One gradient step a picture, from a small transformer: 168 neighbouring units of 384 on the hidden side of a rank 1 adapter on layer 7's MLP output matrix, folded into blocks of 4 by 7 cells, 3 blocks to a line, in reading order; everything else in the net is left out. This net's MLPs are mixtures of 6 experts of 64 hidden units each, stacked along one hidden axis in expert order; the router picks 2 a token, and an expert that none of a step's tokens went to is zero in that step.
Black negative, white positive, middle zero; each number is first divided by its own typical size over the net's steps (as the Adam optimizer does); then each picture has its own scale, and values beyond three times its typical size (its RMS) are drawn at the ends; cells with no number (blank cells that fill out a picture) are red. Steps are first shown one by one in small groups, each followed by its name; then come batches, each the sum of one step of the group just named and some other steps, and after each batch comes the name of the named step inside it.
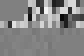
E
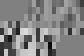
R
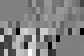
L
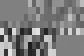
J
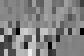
L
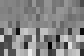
L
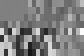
J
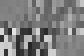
J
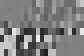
E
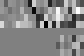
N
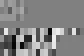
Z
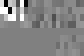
N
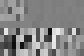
Z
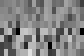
N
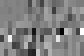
N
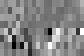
Z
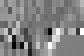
Z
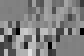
N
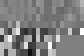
N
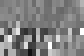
N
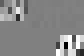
N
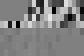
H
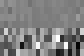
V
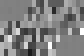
H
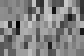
H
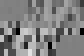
V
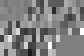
H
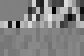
H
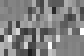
H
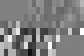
V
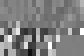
V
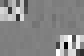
V
